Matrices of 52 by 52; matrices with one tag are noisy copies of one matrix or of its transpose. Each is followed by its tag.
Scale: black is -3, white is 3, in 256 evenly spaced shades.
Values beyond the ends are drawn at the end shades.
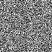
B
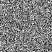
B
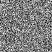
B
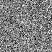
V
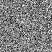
V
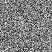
V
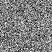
V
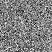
V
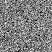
V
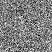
V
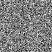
B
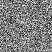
V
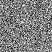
V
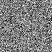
V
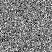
V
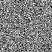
B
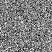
V
